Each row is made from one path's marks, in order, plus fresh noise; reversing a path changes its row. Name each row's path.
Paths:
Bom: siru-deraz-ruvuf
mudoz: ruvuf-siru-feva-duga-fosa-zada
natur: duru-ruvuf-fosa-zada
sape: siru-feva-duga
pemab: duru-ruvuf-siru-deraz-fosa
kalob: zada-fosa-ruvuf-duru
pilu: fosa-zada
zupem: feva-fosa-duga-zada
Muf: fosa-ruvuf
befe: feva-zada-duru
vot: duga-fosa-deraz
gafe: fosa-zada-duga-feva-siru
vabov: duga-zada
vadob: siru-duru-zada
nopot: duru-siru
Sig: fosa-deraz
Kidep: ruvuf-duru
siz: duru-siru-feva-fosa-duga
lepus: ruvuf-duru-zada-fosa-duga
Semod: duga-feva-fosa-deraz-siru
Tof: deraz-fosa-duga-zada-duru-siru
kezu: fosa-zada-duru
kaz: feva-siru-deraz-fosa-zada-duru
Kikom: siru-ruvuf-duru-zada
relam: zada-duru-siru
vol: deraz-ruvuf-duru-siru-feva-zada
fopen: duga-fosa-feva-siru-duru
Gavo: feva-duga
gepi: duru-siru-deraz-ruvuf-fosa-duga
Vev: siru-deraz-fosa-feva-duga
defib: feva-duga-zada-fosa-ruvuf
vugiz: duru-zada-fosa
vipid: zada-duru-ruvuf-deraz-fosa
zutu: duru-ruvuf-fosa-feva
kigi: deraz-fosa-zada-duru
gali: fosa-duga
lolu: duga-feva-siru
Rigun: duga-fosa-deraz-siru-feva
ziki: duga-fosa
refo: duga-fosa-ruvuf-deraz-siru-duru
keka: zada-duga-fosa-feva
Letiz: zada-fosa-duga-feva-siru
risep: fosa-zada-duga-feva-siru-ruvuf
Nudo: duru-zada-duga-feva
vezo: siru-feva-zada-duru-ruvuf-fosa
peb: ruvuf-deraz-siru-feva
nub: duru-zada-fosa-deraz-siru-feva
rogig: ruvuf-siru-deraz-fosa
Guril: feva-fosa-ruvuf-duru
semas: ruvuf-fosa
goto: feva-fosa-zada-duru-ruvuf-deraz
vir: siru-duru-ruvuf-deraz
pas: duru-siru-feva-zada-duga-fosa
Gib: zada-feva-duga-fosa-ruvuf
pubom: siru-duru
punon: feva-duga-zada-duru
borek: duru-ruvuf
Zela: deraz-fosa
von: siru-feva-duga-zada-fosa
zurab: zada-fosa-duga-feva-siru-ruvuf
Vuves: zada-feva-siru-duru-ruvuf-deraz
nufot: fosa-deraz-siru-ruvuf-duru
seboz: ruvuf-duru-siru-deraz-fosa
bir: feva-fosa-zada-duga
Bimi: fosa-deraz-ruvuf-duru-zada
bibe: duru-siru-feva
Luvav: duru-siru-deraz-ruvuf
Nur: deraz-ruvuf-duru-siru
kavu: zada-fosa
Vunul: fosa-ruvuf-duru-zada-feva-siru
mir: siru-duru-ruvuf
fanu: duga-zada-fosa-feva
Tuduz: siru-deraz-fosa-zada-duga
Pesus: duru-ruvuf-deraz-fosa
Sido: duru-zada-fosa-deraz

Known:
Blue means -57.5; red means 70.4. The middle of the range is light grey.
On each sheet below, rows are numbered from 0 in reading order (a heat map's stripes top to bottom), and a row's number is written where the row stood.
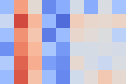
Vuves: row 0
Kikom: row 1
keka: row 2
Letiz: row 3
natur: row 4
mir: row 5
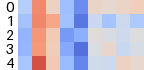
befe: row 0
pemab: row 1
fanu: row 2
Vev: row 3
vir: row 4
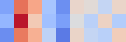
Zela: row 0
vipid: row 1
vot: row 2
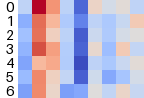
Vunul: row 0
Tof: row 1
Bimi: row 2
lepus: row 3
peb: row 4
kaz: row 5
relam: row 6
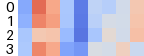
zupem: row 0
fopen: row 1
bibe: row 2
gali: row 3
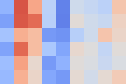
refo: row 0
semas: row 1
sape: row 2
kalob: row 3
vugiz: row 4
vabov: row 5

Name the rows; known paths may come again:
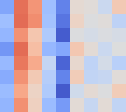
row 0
ziki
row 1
Muf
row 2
Sig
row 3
kavu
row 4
Pesus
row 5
kigi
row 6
Bom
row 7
pilu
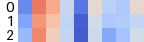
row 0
Rigun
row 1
gepi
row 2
kaz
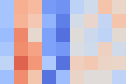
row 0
sape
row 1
nopot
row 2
Tuduz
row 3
gali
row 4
Nur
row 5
keka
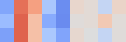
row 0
Zela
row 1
pubom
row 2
kalob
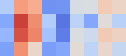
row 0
Gavo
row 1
seboz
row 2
Kidep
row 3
relam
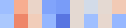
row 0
vabov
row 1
vezo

